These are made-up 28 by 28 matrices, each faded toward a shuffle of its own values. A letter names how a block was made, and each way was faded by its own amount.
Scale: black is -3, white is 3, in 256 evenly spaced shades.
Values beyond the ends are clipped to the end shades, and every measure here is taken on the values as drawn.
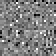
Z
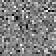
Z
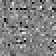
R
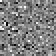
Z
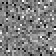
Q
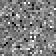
Q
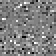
R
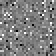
Q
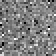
Q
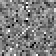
Q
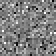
Q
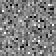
Q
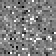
R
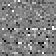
R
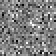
Z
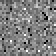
Q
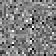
Z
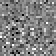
Z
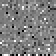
R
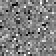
Q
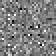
Q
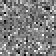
Q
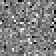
Z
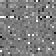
R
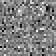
Z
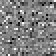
Z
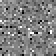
R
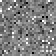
Q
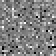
R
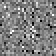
Z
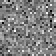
Q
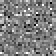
Z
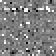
R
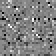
R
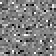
R
